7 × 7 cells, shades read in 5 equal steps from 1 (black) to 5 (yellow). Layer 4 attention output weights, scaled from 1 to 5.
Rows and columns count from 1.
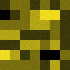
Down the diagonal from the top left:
2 2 3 2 3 1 2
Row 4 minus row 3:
1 1 -1 -2 -2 0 0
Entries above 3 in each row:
0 3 2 2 3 2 1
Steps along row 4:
same down same same up down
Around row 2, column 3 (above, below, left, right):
3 3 2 4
